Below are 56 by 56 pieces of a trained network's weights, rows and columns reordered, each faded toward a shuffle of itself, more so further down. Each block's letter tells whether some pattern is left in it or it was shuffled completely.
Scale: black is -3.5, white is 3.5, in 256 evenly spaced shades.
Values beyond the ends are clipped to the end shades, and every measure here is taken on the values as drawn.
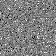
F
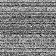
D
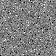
F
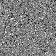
F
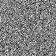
F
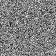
F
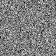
F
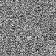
D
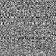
D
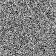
F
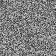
F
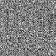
D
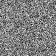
F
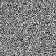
D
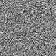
D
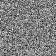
F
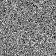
F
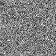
D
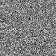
D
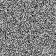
F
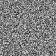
D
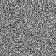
D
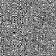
D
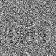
D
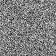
F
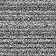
D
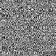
D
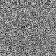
D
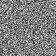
D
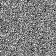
F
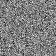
F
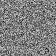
F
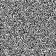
F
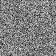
F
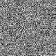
D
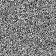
F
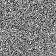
F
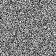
F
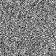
D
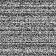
D
